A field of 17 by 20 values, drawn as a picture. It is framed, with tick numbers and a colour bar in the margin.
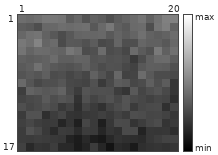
Values rise toward the top. The ninth with the lowest average is the bottom middle. On average the colour sits 30% of the way up the scale. The values follow a bell shape.
